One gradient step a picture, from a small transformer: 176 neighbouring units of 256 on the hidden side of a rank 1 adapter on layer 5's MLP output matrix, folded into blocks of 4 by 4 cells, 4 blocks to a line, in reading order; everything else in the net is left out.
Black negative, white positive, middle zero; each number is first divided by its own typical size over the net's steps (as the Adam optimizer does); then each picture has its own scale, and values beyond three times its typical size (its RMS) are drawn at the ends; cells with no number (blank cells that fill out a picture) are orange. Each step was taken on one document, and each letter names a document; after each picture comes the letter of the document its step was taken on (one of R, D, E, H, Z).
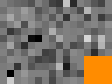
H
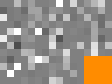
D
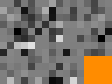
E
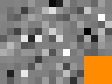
E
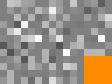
H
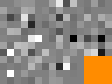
H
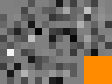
H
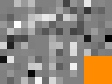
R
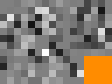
R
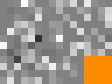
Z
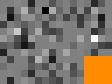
E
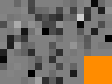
R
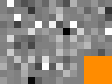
Z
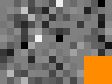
E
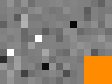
H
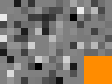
R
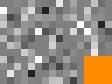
D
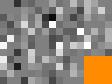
R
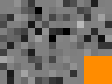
D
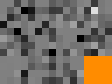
E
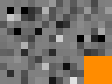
E
